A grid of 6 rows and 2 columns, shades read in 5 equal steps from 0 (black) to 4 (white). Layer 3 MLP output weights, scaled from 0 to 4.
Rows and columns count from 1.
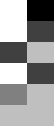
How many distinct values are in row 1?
2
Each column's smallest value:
1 0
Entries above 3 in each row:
1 1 0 1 0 0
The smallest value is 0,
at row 1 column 2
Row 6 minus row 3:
2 0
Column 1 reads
4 4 1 4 2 3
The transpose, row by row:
4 4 1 4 2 3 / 0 1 3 1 3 3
